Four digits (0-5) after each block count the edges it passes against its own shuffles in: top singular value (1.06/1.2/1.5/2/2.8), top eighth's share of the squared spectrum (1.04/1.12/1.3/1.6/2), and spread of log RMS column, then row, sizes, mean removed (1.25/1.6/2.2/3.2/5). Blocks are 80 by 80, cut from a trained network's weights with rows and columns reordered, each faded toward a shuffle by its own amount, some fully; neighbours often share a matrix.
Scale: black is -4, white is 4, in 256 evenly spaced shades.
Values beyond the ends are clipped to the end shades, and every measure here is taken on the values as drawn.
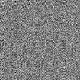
3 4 2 1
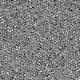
0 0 0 0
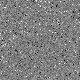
0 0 0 0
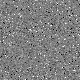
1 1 0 0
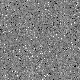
1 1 0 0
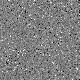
1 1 0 0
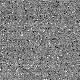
1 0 0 1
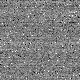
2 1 0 0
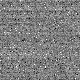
3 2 0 0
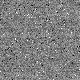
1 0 0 0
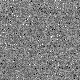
0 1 0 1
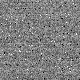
2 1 0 0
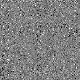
3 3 2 1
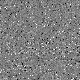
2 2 0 1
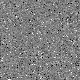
1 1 0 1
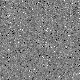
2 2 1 1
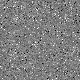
1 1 0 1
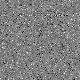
2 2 0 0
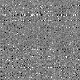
3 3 1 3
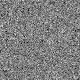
2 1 0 0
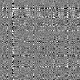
4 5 3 3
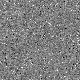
2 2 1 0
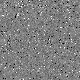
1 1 0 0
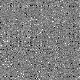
3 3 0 2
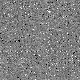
2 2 0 1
